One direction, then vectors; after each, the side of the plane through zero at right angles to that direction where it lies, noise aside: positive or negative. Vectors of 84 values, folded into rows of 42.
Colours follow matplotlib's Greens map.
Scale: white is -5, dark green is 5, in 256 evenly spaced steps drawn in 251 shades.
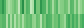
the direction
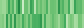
negative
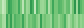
negative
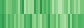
positive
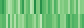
positive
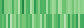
positive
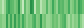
negative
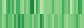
negative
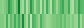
negative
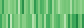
positive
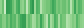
negative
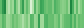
positive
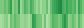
negative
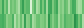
positive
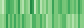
negative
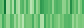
positive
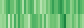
negative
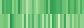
negative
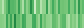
negative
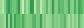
negative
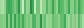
negative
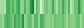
negative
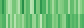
positive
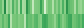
positive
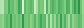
negative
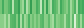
negative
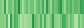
negative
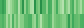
positive
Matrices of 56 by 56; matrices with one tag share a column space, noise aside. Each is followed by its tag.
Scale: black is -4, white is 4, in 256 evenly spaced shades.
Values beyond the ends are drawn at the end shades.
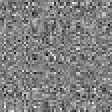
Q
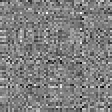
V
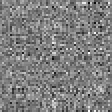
Q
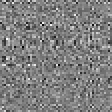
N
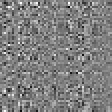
Q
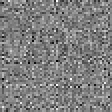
V
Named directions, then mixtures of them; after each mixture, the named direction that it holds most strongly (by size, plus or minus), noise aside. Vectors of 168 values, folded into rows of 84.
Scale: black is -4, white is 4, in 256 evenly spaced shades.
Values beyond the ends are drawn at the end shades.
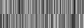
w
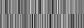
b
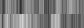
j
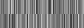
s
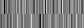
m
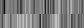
j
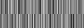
b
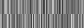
b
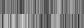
j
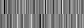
m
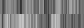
j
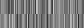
s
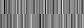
m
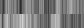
j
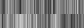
j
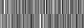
m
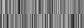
b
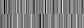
m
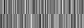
m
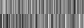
w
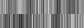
j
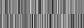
b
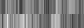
j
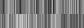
j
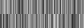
w
